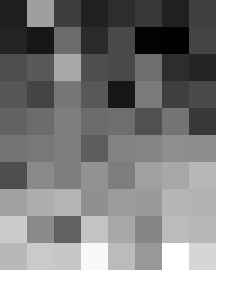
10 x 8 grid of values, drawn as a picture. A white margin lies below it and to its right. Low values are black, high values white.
There are no regular stripes. Values change most from cell to cell in the top left. The ninth with the lowest average is the top right. Values rise toward the bottom.
